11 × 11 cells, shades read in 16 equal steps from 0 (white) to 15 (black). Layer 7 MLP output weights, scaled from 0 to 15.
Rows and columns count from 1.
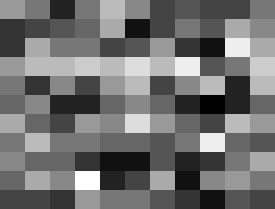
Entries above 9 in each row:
5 6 5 1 4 5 2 2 6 3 8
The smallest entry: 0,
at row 10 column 4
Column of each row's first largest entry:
3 6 9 9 10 9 3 7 5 8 9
